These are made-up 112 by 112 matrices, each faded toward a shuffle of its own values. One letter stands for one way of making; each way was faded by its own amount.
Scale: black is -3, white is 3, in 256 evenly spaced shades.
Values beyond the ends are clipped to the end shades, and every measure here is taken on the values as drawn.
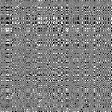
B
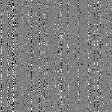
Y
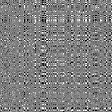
B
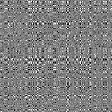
B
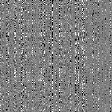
Y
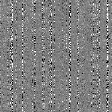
Y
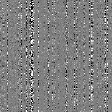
Y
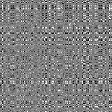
B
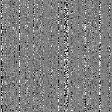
Y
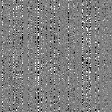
Y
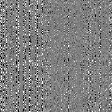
Y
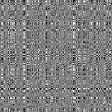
B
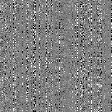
Y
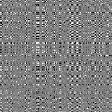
B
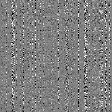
Y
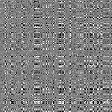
B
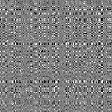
B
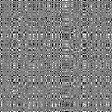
B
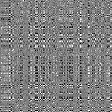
B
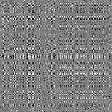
B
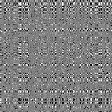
B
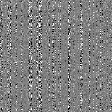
Y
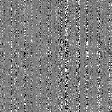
Y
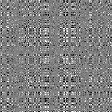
B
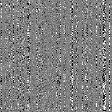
Y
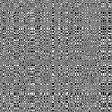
B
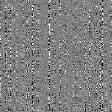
Y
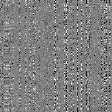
Y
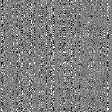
Y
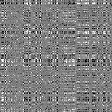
B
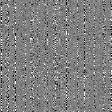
Y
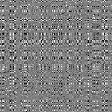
B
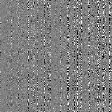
Y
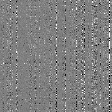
Y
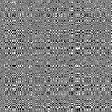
B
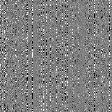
Y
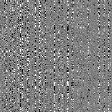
Y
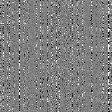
Y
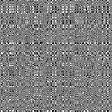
B
